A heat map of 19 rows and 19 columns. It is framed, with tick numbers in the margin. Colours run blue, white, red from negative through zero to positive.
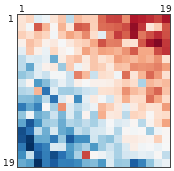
The middle left is the roughest part. The halves do not mirror each other. On average the colour sits 50% of the way up the scale. The ninth with the highest average is the top right. There is an overall slope up to the top right. There are no regular stripes. The bottom left is the ninth with the lowest average. The grain is fine, like static.
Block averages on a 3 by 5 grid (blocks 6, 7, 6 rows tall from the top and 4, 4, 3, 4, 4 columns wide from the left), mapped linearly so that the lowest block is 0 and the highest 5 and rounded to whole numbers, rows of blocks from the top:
33455 / 12334 / 01222
